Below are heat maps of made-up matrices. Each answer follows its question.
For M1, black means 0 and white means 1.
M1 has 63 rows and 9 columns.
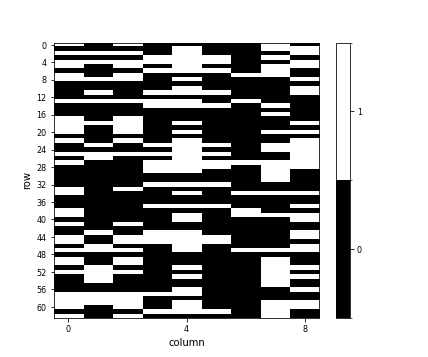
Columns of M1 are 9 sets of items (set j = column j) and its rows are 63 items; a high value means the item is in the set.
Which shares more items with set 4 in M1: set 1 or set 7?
set 7
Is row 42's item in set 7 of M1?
no
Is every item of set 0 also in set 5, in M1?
no
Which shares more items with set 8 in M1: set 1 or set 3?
set 1
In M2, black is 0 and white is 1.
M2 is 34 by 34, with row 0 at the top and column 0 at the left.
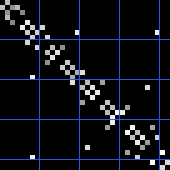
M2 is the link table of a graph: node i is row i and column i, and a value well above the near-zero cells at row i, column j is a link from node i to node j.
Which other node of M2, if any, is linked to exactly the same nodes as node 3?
node 0
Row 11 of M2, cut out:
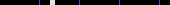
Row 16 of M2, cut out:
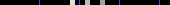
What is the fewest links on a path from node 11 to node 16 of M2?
6
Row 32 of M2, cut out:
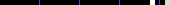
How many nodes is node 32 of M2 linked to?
2
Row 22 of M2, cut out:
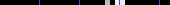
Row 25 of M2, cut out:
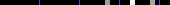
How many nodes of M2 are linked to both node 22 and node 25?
1
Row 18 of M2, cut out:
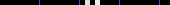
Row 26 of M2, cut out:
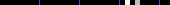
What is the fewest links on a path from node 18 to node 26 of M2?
5
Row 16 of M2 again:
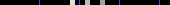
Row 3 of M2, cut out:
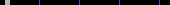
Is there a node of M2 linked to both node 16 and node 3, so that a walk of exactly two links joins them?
no
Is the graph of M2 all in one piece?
yes
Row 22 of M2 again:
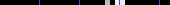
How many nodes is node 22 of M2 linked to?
3
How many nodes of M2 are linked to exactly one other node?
8
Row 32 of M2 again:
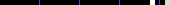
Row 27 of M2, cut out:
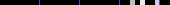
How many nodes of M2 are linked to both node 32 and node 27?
0
